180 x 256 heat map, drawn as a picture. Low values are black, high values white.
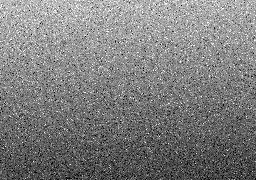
There are no regular stripes. The field climbs toward the top. The grain is fine, like static. Overall the values sit about 50% of the way up the scale. No row or column stands out.
